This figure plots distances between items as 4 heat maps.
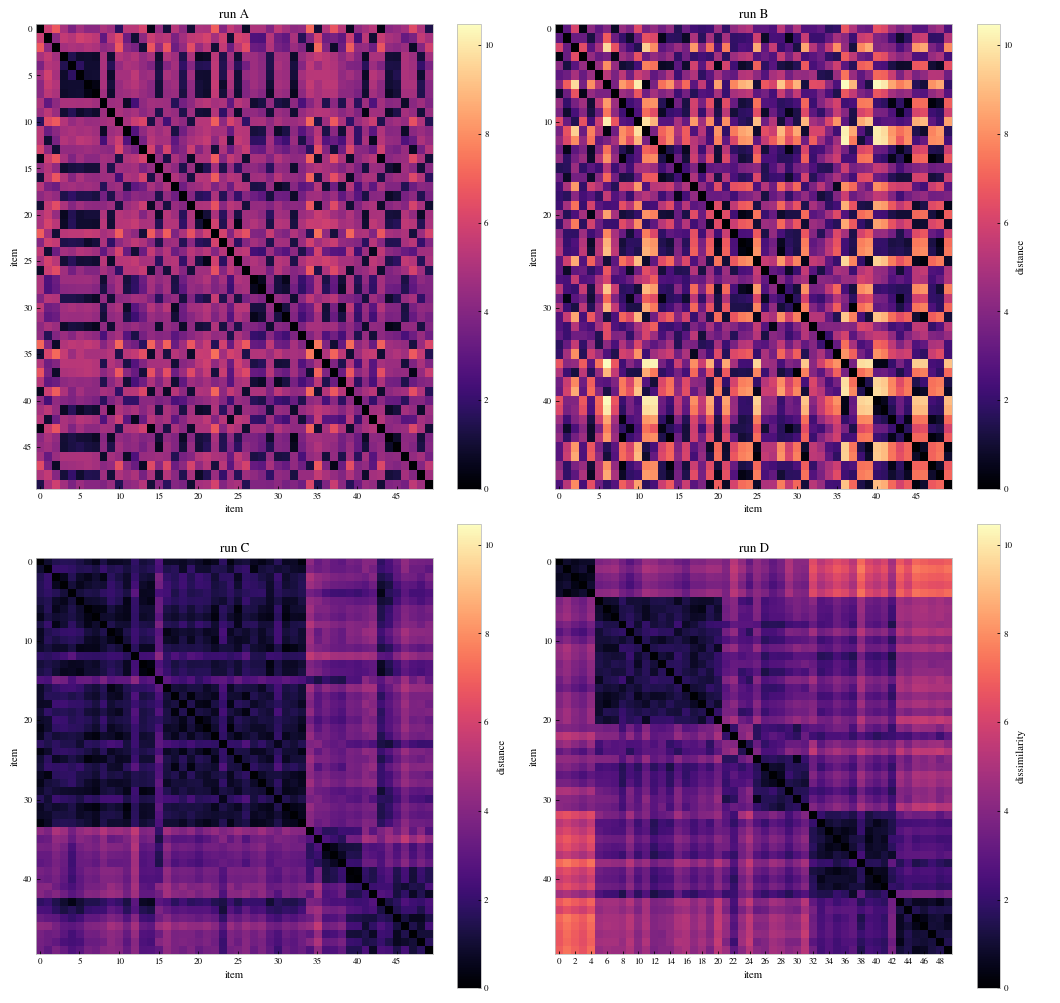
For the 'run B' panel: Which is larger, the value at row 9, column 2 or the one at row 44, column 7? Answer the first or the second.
the second
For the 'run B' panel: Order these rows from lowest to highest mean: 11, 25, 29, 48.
29, 48, 25, 11
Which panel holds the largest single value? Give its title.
run B
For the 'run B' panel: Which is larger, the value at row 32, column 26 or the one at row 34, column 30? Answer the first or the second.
the second
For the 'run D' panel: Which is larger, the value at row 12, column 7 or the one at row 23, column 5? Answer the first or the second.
the second
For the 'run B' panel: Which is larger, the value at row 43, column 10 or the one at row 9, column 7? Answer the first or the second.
the second
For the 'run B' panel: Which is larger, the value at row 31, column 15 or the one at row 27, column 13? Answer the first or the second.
the first
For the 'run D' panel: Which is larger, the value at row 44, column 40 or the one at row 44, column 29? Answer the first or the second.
the second
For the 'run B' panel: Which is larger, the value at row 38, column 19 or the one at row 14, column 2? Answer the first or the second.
the second
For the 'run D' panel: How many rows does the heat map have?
50
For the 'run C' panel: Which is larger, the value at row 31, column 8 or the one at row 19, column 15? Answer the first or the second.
the second
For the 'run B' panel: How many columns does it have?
50
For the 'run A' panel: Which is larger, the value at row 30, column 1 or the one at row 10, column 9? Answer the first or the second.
the second
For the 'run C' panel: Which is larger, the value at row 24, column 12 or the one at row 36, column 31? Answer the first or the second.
the second
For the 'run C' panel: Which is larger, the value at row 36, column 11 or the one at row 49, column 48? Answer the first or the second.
the first
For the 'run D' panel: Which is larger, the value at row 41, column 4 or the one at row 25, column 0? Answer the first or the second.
the first
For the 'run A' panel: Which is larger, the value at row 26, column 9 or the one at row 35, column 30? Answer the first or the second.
the second
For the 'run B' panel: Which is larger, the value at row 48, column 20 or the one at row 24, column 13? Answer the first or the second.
the second
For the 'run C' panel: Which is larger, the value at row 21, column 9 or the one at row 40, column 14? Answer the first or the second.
the second
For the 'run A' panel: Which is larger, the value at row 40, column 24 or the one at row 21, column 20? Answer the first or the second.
the first
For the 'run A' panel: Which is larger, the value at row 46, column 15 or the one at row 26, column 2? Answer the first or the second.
the second
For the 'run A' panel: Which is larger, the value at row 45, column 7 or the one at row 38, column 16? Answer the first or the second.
the second
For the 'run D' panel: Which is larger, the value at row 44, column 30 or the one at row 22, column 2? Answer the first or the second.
the second
